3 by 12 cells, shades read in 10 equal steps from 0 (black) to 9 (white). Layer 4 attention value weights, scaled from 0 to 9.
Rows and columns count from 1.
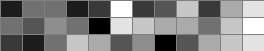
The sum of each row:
49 63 52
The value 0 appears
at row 2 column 5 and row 3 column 8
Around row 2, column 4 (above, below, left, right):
1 7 5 0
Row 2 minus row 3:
2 2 1 -3 -6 5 2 6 3 -2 0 1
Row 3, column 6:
3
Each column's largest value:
4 4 5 7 6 9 7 6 7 6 7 9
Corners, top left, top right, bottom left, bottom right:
1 8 2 8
